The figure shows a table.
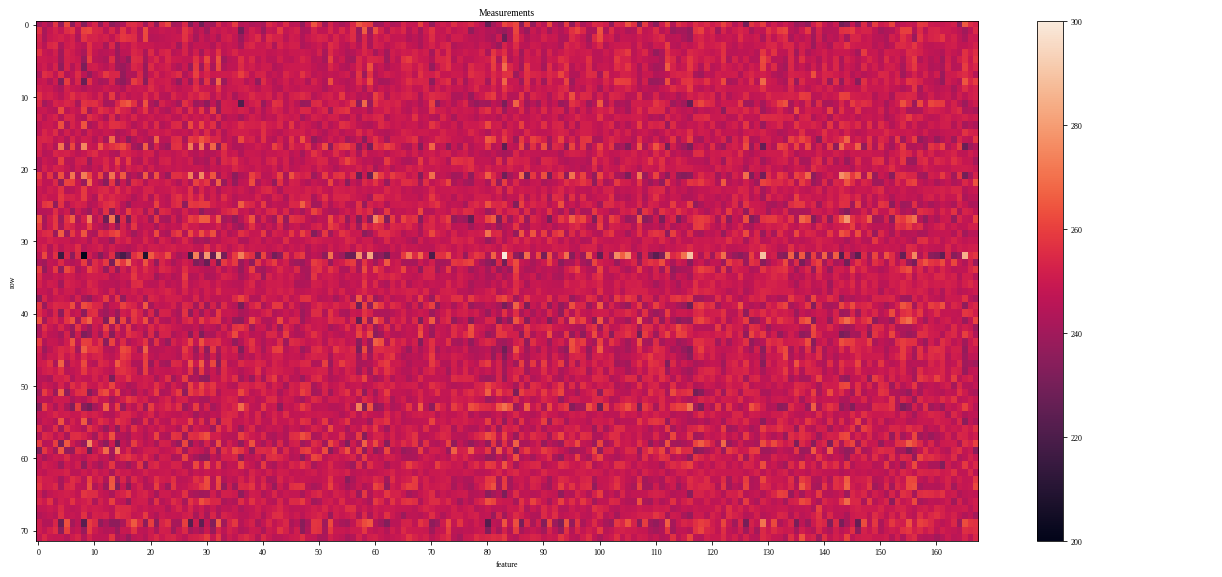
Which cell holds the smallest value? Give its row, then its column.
32, 8
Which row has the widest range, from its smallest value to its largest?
32
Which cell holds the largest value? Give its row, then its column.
32, 83
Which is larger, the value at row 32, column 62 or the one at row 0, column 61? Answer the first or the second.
the second
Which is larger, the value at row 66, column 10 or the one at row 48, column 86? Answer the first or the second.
the second
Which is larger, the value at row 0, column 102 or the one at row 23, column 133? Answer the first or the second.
the second
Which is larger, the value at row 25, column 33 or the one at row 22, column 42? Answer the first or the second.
the first
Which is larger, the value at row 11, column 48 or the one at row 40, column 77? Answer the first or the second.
the second
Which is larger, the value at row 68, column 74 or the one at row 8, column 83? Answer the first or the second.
the second
